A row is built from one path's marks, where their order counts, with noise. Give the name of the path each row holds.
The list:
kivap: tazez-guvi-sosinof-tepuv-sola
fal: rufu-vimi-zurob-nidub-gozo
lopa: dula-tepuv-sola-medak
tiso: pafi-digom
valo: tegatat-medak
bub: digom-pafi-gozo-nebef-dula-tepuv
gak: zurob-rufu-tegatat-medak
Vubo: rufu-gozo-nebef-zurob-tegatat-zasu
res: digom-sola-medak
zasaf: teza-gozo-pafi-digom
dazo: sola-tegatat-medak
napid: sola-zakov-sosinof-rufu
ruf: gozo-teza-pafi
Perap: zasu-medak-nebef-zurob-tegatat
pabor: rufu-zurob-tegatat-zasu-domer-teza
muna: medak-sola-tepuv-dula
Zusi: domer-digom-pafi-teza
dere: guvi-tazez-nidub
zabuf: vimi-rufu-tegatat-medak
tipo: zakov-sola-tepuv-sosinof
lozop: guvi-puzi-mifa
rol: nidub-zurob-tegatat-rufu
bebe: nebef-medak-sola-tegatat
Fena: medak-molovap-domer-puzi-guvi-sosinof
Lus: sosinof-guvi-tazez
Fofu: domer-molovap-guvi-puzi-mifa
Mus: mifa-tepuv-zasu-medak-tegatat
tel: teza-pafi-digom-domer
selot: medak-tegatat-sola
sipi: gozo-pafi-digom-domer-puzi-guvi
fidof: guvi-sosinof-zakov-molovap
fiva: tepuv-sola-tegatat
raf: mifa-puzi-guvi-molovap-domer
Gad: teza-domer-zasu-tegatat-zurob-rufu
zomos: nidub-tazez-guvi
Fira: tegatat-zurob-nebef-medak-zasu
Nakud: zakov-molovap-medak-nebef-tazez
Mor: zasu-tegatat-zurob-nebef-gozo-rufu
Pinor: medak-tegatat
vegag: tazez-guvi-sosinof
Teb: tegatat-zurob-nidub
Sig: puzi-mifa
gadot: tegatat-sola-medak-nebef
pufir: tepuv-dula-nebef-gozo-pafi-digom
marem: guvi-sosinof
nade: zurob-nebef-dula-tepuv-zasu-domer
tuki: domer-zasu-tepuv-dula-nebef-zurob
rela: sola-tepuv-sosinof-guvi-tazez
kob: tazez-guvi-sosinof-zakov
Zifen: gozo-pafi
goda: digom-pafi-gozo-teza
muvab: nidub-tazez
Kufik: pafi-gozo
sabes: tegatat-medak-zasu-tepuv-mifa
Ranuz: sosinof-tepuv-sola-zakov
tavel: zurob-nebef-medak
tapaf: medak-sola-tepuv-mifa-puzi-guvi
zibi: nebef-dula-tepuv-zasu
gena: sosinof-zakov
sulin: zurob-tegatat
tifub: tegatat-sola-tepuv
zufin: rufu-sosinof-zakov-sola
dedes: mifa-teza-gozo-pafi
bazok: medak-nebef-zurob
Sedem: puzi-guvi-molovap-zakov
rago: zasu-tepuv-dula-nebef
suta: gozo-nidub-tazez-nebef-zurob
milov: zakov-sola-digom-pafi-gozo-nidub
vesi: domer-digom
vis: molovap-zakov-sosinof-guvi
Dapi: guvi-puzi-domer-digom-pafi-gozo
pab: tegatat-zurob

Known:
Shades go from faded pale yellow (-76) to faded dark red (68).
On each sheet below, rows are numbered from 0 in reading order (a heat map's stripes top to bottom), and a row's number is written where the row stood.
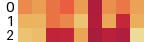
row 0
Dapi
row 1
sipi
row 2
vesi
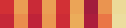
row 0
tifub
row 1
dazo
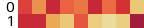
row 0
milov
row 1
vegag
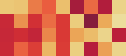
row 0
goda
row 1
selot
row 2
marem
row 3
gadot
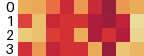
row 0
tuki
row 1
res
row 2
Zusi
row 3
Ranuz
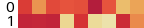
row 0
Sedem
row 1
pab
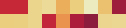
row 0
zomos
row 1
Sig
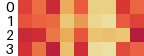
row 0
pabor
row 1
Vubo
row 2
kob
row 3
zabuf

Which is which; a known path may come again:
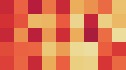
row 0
napid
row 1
bebe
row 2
dazo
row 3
Vubo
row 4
pabor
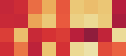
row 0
kob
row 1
vegag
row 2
res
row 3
zabuf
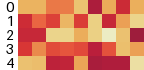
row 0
sipi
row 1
gadot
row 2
zomos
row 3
Sedem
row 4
vesi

